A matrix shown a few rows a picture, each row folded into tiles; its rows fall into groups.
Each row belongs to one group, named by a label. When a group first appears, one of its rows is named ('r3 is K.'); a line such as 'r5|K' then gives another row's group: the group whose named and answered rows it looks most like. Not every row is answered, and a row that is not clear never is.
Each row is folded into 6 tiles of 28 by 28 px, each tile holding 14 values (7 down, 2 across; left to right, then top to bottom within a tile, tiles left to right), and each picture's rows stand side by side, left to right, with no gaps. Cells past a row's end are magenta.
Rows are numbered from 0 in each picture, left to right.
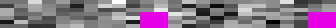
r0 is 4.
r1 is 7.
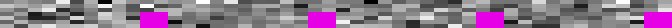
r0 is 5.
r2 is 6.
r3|4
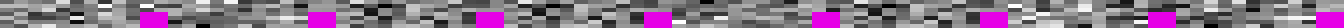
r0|5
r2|7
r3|7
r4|6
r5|7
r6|6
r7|4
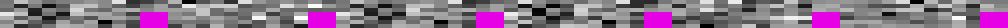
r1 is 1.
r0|7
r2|7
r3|7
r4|4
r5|5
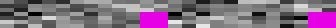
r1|6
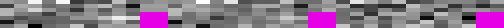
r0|4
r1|4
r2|7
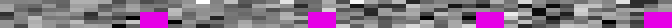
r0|6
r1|4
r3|7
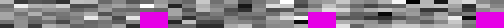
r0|1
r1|4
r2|5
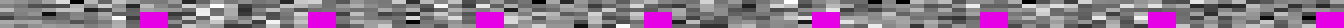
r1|1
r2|5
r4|4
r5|6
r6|1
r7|7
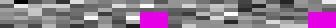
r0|1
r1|1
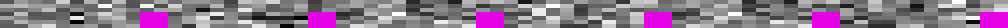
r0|5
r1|6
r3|1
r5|4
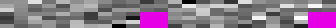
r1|1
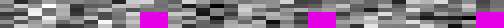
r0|1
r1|7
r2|6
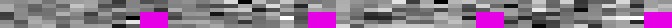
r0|6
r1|5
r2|5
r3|4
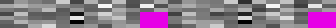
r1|5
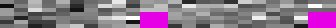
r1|1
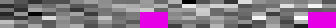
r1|1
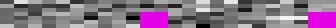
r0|7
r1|4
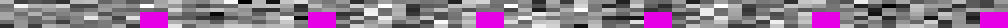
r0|1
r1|5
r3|6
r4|1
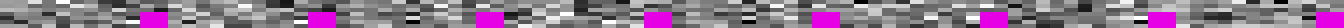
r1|6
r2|5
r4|5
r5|1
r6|4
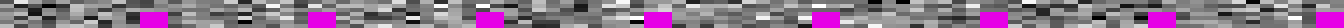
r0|7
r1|5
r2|5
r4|1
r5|6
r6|7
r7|5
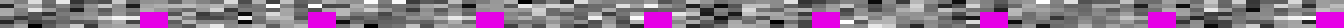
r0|4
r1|5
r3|1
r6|4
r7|4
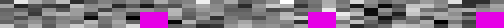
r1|4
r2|7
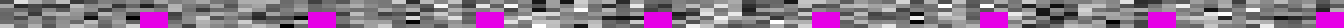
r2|5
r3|6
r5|5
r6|7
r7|6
